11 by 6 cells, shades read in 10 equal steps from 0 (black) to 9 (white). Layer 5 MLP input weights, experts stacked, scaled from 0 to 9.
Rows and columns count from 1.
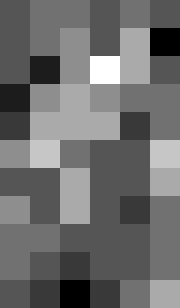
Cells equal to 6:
10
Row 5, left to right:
2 6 6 6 2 4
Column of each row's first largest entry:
2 5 4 3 2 2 3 3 1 1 6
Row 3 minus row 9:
-1 -3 2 6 3 -1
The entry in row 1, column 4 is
3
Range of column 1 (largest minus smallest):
4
